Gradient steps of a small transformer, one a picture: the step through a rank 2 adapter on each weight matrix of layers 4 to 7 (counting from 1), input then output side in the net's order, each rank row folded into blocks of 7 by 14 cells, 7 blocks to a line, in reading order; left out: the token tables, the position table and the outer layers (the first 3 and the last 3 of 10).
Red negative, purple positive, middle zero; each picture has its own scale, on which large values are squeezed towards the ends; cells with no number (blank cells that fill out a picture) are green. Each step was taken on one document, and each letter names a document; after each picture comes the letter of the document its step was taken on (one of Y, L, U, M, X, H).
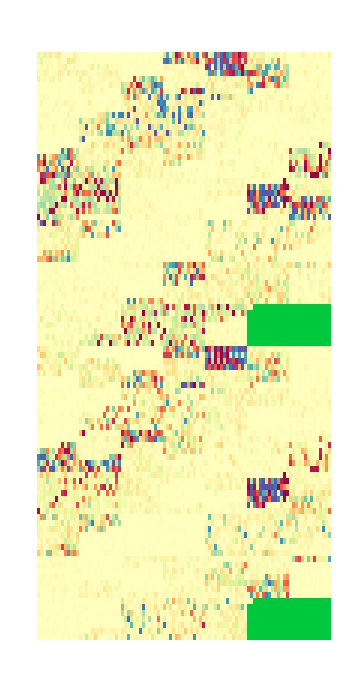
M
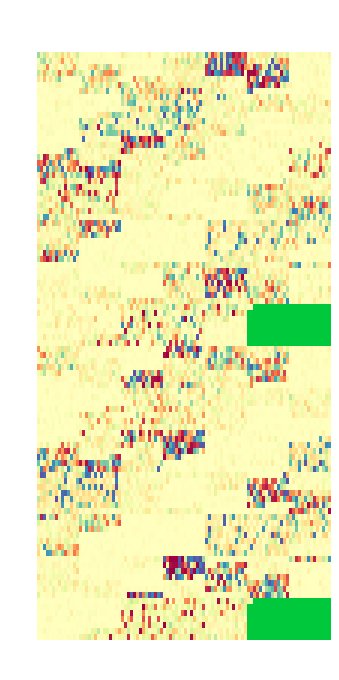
M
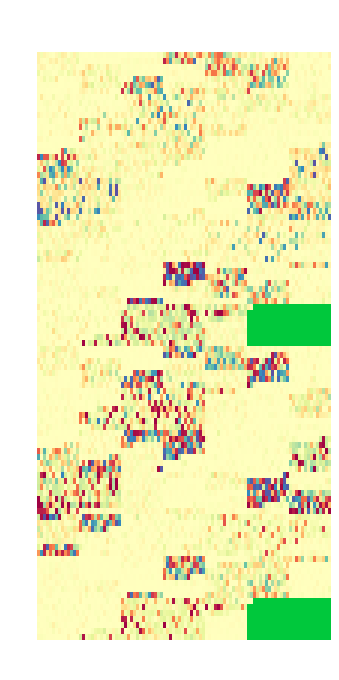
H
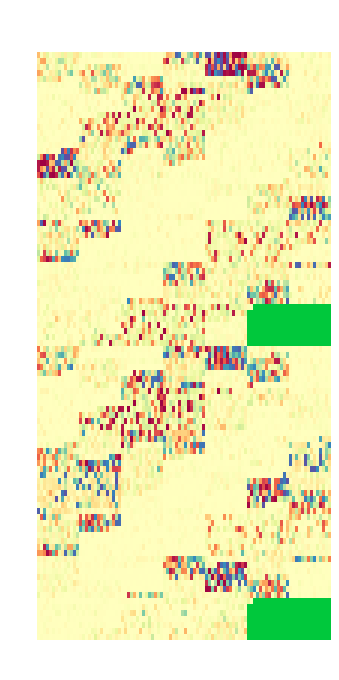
M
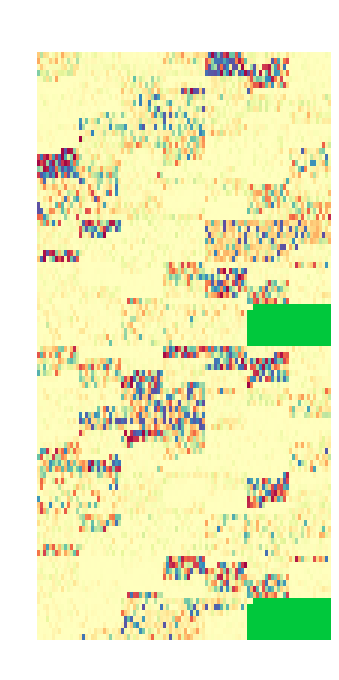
H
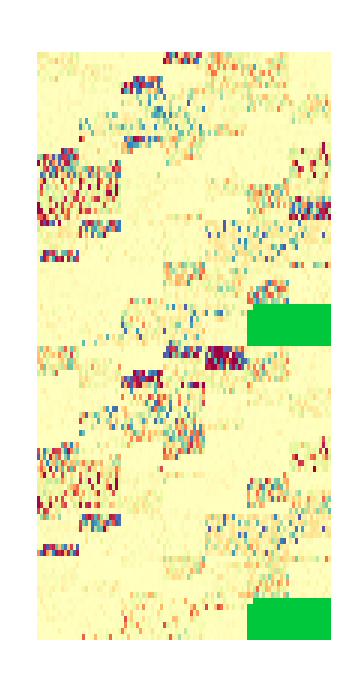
H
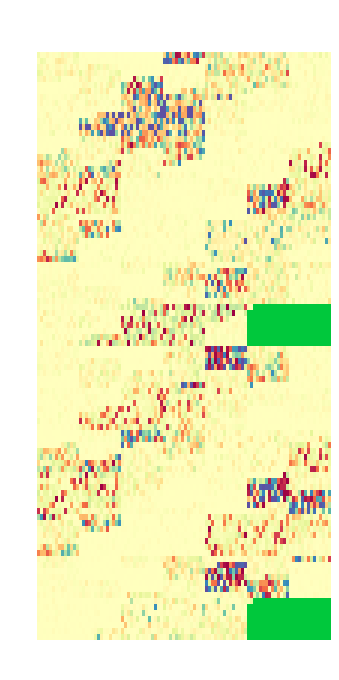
M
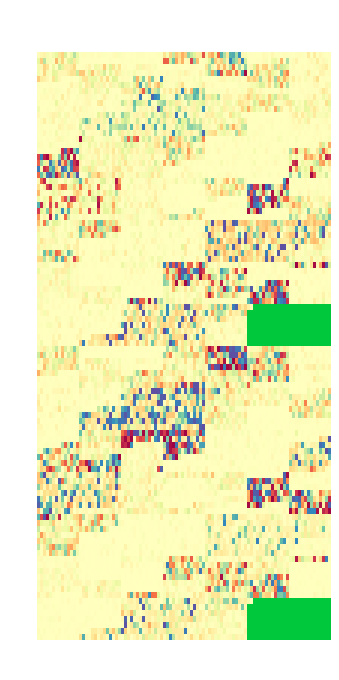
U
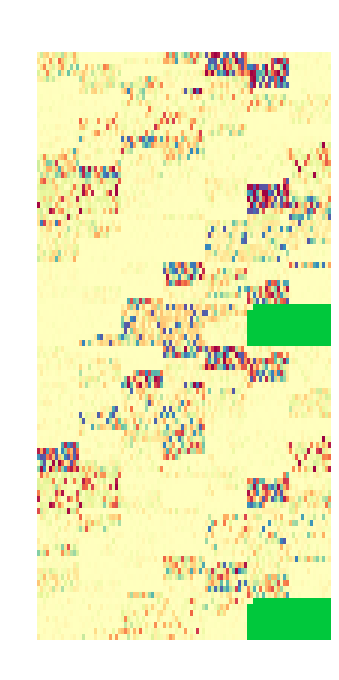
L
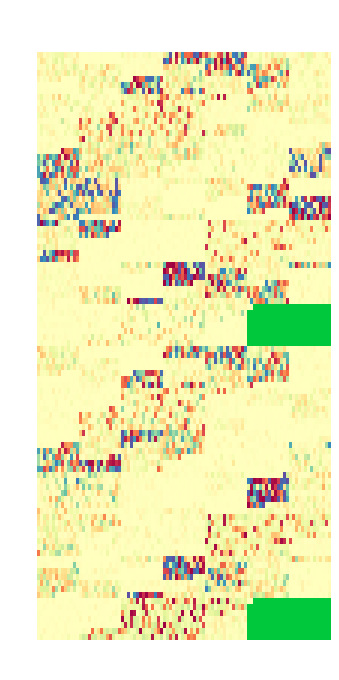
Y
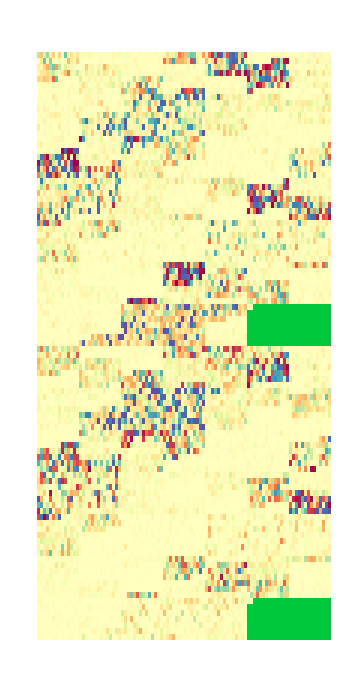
U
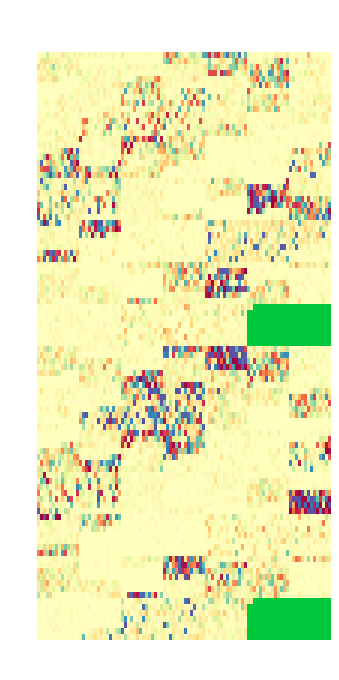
U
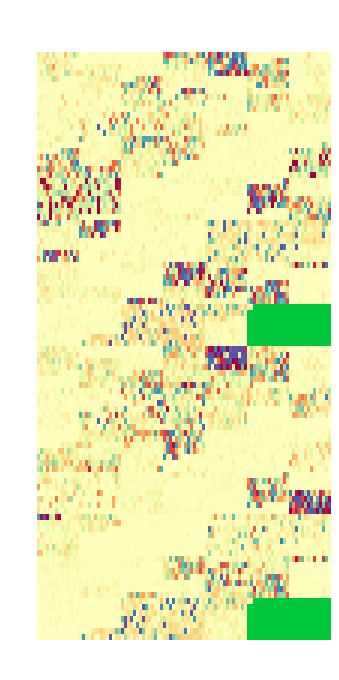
U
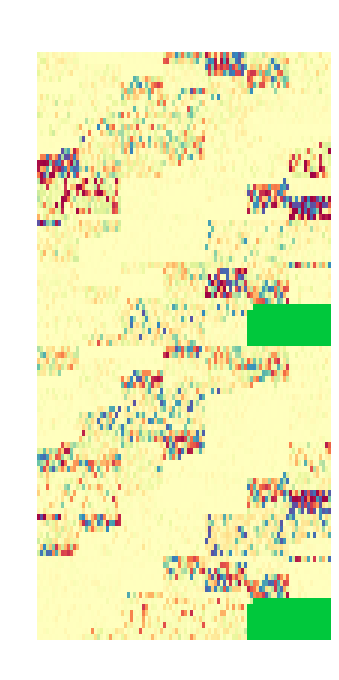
Y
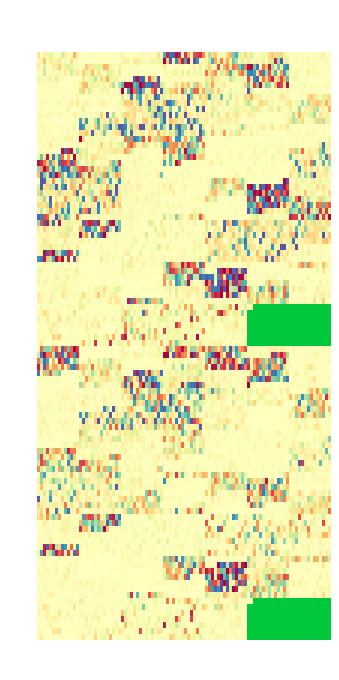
H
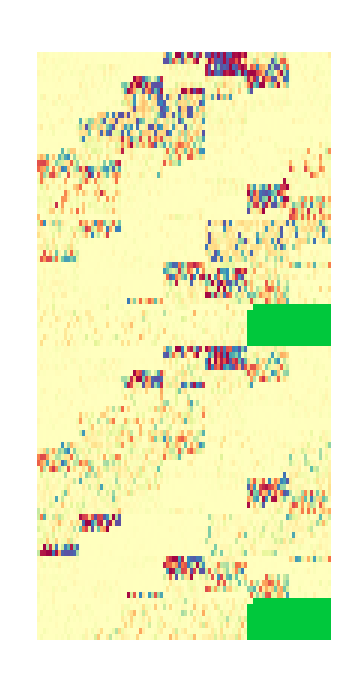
M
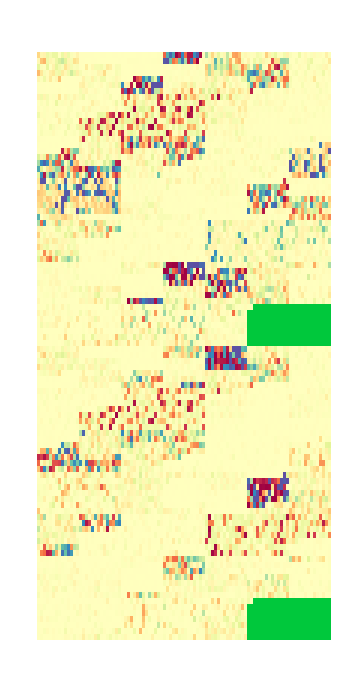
Y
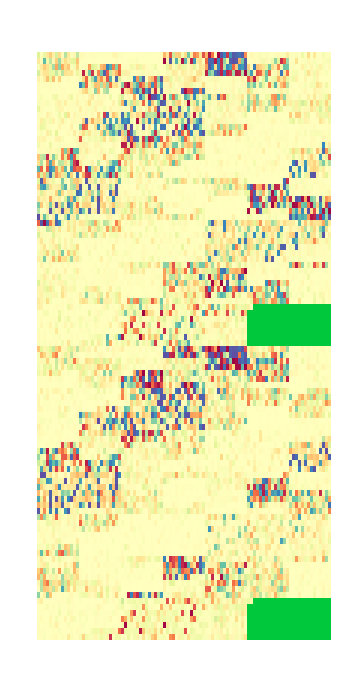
U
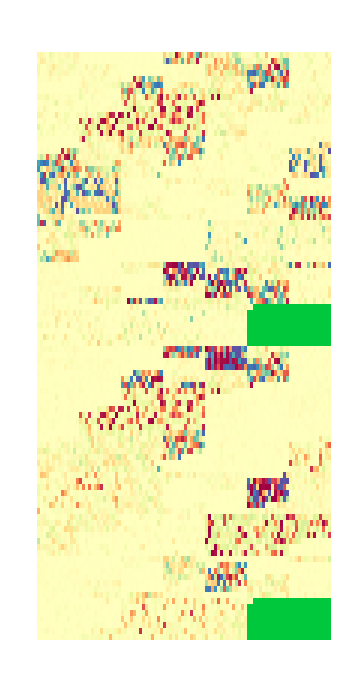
Y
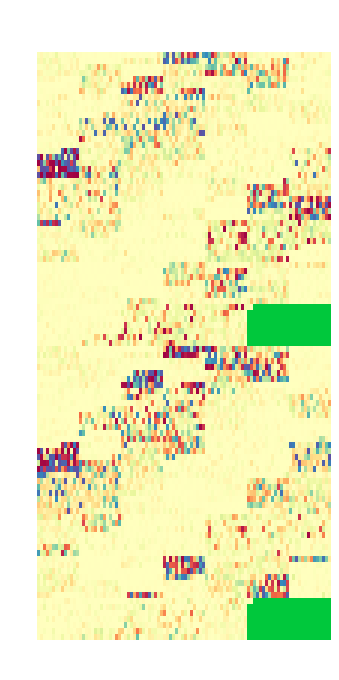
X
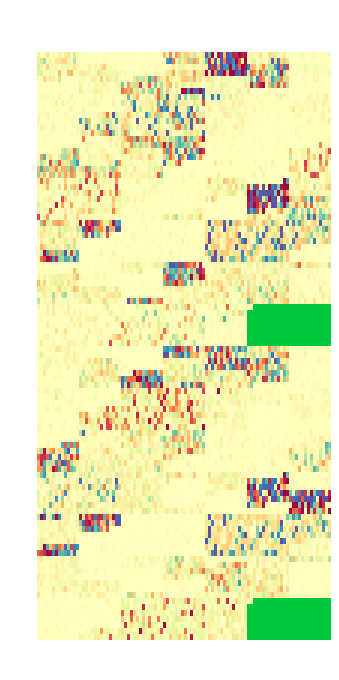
M
